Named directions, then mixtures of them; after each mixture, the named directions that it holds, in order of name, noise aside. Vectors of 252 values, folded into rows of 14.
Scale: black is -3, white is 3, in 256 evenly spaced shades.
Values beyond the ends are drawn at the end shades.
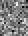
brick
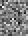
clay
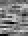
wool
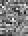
clay, wool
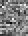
clay, wool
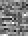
clay, wool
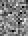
brick, clay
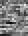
clay, wool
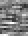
wool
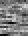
wool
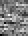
brick, wool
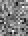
brick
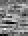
wool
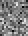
brick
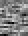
wool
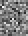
clay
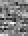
brick, wool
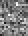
brick, wool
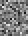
clay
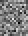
brick, clay
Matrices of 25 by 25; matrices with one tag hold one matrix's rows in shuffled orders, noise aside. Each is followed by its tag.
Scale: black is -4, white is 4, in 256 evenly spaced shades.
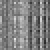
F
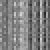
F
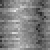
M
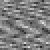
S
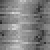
M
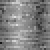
M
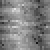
M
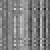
F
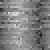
M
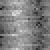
M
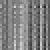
F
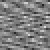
S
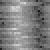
M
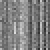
F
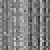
F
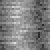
M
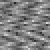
S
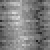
M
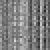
F
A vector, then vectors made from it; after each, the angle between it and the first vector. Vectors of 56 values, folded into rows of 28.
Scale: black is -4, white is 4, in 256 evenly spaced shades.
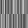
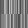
orthogonal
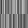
nearly parallel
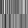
partly aligned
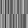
nearly parallel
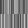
orthogonal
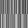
orthogonal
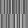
partly opposed
